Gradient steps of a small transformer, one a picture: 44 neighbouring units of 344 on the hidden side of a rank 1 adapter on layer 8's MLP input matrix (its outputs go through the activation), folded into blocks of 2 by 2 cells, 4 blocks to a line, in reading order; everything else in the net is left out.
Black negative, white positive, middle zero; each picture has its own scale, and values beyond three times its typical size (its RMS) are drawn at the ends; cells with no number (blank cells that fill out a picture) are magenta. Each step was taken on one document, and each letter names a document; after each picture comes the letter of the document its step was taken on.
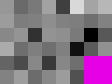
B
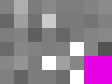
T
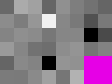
T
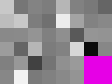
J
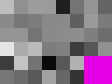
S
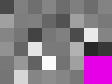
J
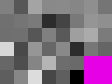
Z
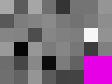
B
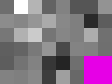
T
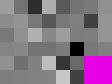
T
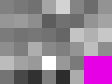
S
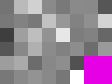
T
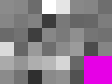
S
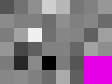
B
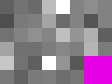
S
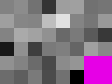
Z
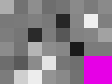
Z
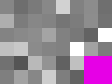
Z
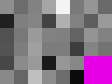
B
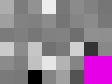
S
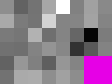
Z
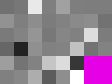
T
